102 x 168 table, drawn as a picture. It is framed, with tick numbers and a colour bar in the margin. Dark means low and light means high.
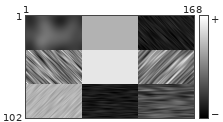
The table splits into 3 rows of 3 panels. Panel 1,1: low, smooth. Panel 1,2: high, flat. Panel 1,3: very low, slanting down to the right, faint in contrast. Panel 2,1: middling, slanting down to the right, strong in contrast. Panel 2,2: very high, flat. Panel 2,3: middling, slanting up to the right, strong in contrast. Panel 3,1: high, slanting up to the right, faint in contrast. Panel 3,2: very low, streaked across, faint in contrast. Panel 3,3: low, streaked across.
